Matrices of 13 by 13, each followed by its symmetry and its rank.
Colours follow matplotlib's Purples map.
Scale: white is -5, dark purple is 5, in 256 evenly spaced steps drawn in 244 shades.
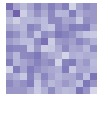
symmetric, full rank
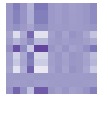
neither, rank one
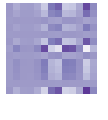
neither, rank one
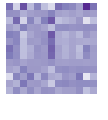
neither, rank two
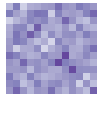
symmetric, full rank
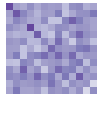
symmetric, full rank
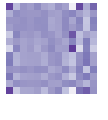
neither, rank two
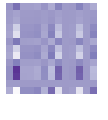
neither, rank one
